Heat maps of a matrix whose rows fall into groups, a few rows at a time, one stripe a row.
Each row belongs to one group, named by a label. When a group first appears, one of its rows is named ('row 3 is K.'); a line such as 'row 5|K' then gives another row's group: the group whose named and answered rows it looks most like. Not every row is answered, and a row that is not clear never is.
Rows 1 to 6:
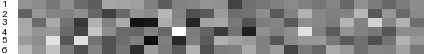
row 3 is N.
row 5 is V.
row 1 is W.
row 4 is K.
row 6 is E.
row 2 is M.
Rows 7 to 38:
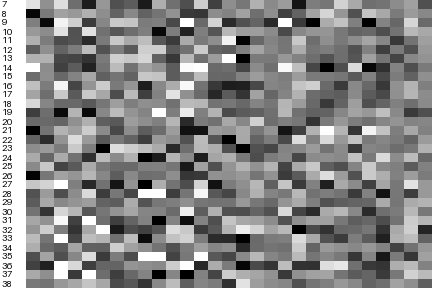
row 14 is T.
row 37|V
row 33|K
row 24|N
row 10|V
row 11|W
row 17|K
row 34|W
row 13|W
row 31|V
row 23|W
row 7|E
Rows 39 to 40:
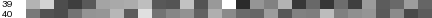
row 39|W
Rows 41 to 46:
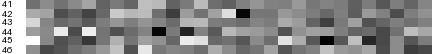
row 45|T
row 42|W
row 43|T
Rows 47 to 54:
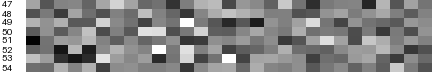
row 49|K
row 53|W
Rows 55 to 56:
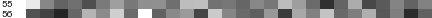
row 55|T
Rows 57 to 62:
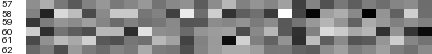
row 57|W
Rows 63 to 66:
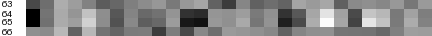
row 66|V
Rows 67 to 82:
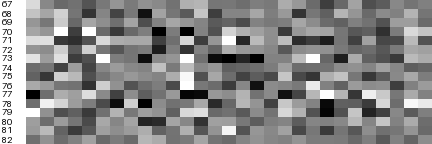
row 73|K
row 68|E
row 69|K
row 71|W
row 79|T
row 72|V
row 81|W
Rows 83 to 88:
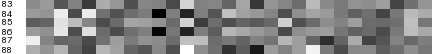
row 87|T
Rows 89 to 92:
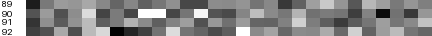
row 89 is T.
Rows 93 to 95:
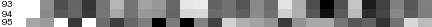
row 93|T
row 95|V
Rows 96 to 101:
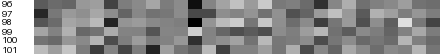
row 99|K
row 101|E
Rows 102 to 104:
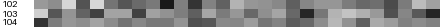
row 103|E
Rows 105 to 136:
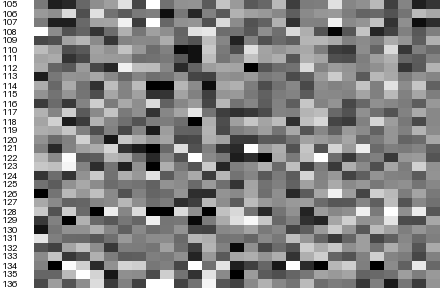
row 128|N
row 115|N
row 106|V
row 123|E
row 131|T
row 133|M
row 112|W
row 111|M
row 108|T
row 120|W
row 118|M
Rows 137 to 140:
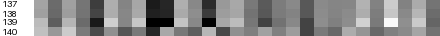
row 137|N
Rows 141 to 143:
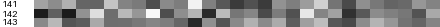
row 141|K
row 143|M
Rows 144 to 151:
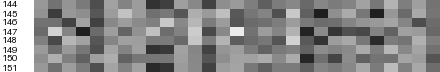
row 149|N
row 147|W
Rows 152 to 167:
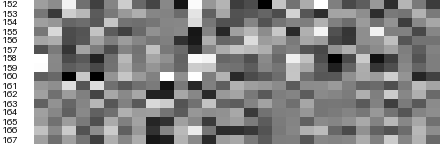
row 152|K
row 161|V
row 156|M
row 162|N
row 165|N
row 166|K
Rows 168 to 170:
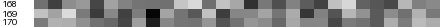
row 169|E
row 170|E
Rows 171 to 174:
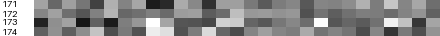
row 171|N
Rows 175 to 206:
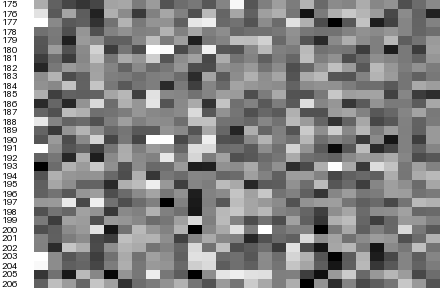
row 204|T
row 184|V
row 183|M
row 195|W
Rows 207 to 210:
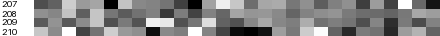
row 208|V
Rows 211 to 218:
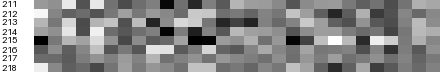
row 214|V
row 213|K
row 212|T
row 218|T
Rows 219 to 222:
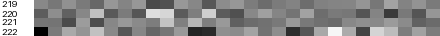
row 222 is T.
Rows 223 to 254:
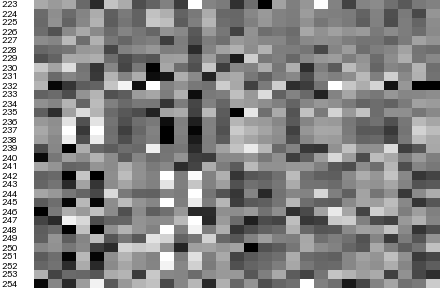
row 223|K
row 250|W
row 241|M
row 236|V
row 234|V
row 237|V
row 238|V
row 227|V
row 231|N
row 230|E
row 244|K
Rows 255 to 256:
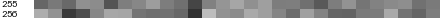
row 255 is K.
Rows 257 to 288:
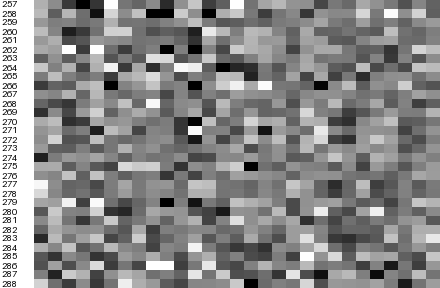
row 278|T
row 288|W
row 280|M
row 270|M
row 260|M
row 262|V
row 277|T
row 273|W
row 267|V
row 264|K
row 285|W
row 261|M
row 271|K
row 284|K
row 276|V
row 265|W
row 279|V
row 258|N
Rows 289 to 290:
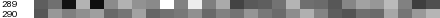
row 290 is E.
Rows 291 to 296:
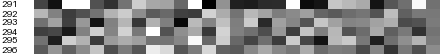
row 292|M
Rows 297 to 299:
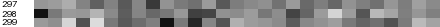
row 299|V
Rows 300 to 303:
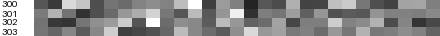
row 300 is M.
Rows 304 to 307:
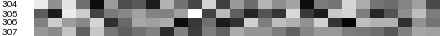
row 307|V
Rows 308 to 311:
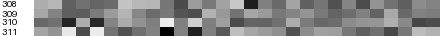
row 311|V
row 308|W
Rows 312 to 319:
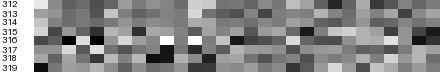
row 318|N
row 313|K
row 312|T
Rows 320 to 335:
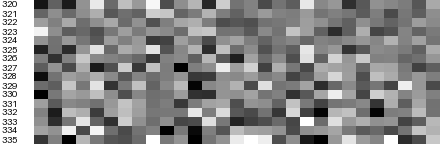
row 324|N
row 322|K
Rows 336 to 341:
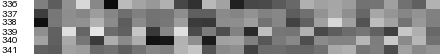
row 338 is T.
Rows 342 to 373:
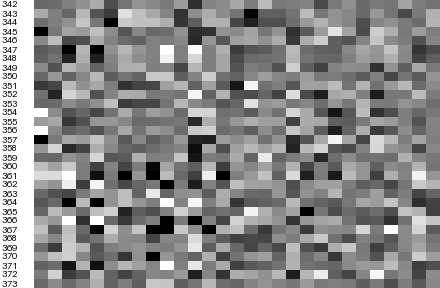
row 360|E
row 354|T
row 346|M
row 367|N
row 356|T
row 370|E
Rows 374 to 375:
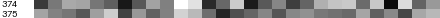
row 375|K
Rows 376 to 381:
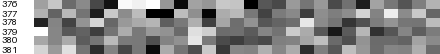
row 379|T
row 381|E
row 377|N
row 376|W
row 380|K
